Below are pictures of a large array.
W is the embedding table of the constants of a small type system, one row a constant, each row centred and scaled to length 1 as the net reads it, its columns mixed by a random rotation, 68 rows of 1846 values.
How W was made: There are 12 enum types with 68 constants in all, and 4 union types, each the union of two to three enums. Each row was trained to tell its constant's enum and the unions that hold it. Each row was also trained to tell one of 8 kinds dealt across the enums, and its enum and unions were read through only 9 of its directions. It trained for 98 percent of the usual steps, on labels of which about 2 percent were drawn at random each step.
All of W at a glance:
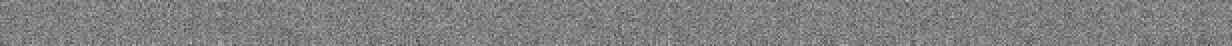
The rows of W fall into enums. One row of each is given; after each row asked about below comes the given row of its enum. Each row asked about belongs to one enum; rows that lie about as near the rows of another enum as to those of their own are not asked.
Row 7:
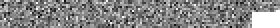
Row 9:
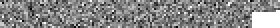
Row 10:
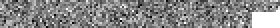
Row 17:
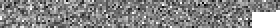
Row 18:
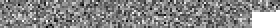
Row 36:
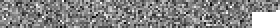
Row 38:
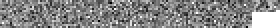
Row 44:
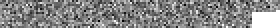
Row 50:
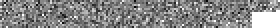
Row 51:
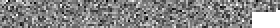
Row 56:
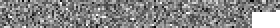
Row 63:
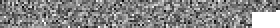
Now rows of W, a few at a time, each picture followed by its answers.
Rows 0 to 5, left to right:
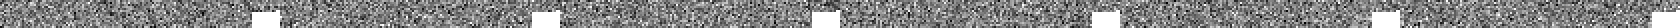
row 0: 44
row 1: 17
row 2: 17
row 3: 56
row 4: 63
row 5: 9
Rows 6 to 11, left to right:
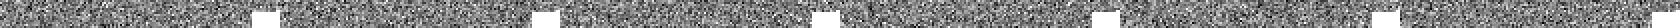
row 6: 7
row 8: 63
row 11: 7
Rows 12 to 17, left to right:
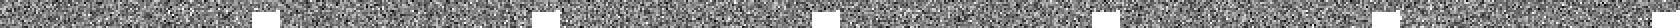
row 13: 10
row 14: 18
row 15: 10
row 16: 36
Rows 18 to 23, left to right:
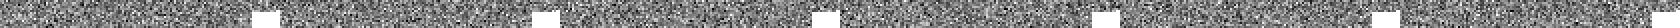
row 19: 18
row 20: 50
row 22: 17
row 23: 56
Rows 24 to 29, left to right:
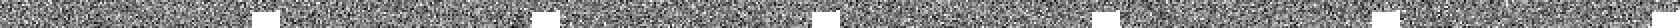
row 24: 50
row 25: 56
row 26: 63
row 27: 36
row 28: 7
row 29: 7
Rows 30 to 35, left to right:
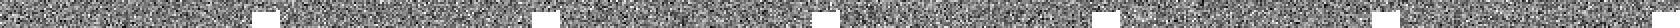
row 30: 38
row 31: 63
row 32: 44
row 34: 18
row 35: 36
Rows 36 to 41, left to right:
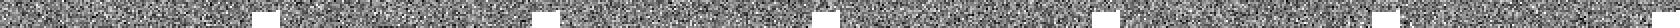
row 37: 36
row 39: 10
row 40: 10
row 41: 63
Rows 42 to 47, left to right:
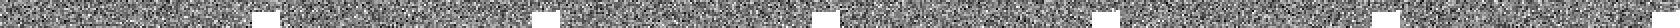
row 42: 10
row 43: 7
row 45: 36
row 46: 17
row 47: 7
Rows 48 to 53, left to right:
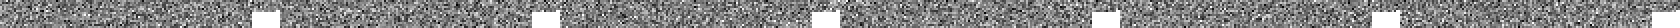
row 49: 10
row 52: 17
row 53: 18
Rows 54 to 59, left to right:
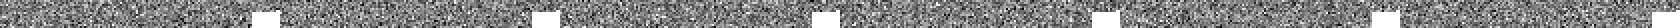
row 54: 63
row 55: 18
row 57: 51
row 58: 50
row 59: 36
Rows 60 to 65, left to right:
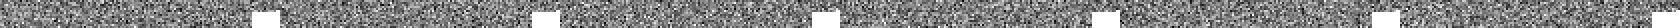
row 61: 56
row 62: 38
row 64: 56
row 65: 17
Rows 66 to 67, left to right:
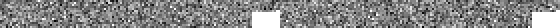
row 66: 18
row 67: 38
